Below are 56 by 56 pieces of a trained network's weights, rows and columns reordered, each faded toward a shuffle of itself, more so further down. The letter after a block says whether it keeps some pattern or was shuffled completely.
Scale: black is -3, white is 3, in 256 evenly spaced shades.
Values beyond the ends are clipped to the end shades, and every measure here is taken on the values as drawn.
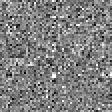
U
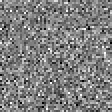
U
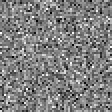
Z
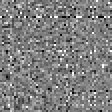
U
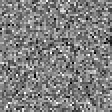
Z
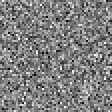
Z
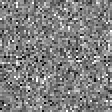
U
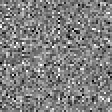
U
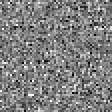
U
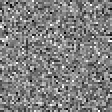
Z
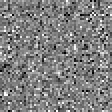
U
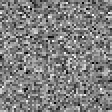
U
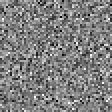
U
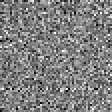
U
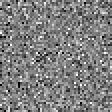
U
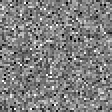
Z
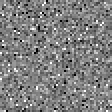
Z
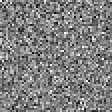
Z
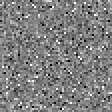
Z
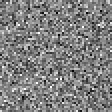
Z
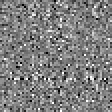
U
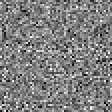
U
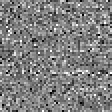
U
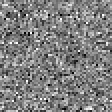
U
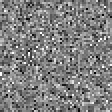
Z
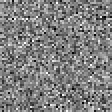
U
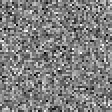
U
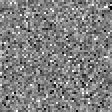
Z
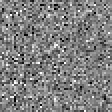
U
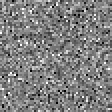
Z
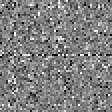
U
